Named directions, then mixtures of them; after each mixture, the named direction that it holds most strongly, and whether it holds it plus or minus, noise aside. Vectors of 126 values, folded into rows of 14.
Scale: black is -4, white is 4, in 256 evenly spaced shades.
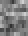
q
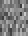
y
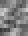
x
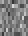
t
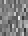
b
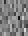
b, minus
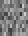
y, plus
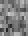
q, plus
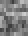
q, plus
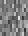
b, plus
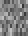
y, minus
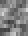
x, plus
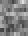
q, plus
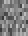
y, plus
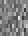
b, plus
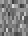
t, plus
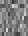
t, plus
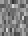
t, plus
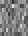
t, plus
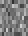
t, plus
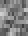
x, plus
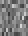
t, plus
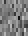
b, minus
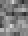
q, minus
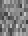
y, plus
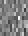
b, plus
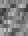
x, minus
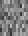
y, plus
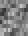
x, minus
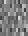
b, plus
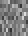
y, plus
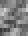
x, plus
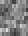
x, minus
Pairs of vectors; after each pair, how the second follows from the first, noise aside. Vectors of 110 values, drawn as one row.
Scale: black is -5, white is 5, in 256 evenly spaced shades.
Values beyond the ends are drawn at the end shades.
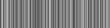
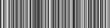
scaled up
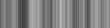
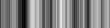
scaled up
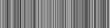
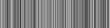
copied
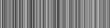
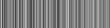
copied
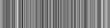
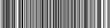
scaled up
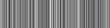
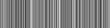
reversed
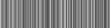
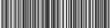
scaled up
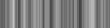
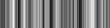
scaled up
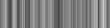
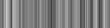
reversed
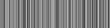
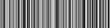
scaled up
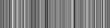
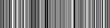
scaled up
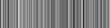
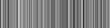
copied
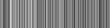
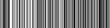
scaled up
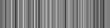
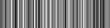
scaled up
